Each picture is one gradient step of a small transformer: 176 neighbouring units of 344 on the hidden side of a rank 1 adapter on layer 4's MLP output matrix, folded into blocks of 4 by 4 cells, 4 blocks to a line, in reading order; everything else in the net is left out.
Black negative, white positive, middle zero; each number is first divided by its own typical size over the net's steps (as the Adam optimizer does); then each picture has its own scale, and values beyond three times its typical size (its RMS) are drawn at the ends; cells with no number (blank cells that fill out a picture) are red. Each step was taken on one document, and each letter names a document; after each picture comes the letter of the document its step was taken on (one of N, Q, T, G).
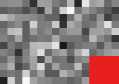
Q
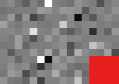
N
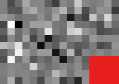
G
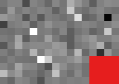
N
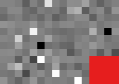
N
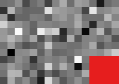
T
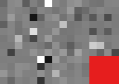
N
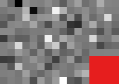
G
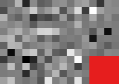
T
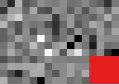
Q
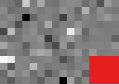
G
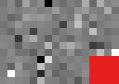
N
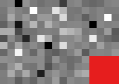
G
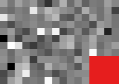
T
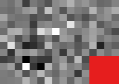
T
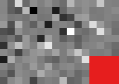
G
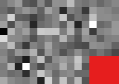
T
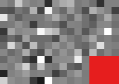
T
